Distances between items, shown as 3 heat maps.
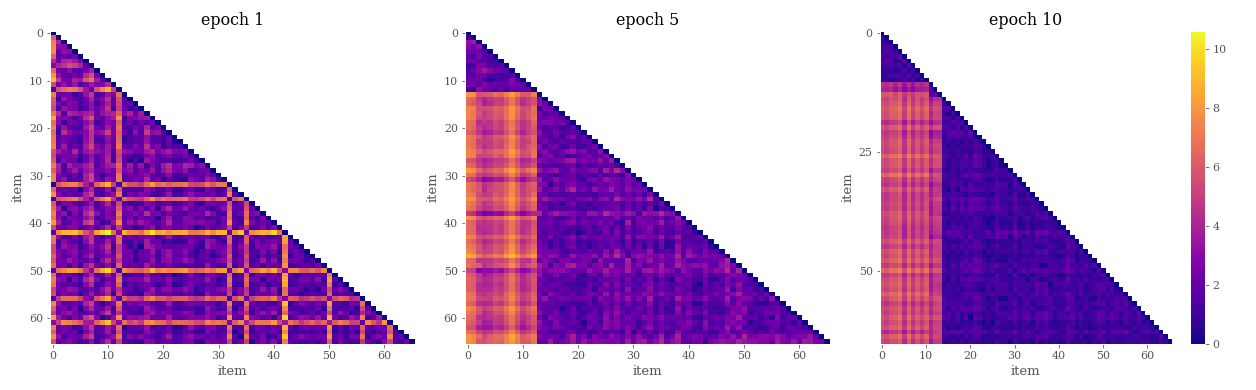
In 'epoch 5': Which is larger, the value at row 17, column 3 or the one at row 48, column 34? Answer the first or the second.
the first
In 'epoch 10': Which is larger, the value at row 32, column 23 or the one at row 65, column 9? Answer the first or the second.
the second
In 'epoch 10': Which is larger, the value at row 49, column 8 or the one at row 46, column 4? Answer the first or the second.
the second
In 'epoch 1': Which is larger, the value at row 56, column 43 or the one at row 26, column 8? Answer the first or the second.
the first
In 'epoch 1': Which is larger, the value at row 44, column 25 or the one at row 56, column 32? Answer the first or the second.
the first
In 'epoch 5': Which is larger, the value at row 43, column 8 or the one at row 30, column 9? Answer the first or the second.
the first
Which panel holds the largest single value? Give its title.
epoch 1
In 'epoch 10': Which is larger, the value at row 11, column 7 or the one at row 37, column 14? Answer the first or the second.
the first
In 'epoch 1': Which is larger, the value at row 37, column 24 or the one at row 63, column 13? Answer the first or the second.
the first
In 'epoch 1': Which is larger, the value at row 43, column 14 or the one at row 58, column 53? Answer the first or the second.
the first
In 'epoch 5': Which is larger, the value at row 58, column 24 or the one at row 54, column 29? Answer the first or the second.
the second
